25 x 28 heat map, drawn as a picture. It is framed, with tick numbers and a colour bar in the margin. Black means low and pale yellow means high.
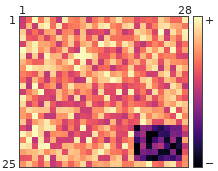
The bottom right is the ninth with the lowest average. An odd patch, lower than its surroundings, sits in the bottom right. The bottom right is the roughest part. The halves do not mirror each other. Most values sit high, with a long tail of low ones. Overall the values sit about 70% of the way up the scale.
